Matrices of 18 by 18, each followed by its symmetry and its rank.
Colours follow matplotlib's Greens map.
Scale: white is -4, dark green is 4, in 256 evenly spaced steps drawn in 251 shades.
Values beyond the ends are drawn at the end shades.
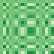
symmetric, rank one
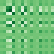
symmetric, rank one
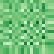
antisymmetric, rank two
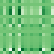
neither, rank one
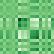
symmetric, rank one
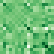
symmetric, rank three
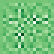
antisymmetric, rank two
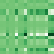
neither, rank one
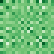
symmetric, rank three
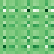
neither, rank one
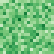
neither, full rank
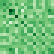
symmetric, rank three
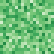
neither, full rank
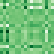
antisymmetric, rank two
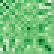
symmetric, rank three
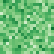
neither, full rank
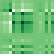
symmetric, rank one
